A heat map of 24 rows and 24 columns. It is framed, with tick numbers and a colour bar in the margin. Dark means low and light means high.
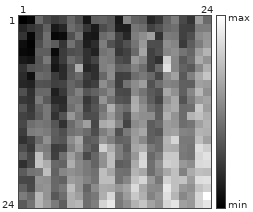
The histogram is bell-shaped. The ninth with the lowest average is the top left. Values rise toward the bottom right. The halves do not mirror each other. The bottom right is the ninth with the highest average. Upright stripes repeat 6 times across the table.
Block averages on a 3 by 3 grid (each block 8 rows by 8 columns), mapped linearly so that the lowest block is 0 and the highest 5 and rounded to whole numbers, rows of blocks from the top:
0 1 2 | 1 2 3 | 3 4 5
